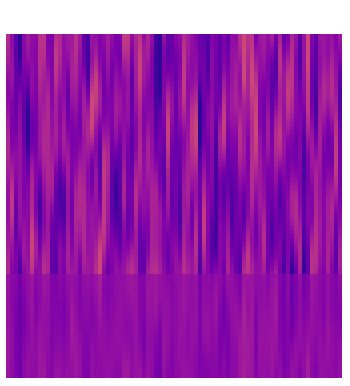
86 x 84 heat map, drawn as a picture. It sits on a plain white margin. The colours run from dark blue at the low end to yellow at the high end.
A horizontal seam about 70% of the way down splits the table, and the bottom part is calmer. The grain runs up and down. Overall the values sit about 30% of the way up the scale. No overall slope runs across the table. The halves do not mirror each other.
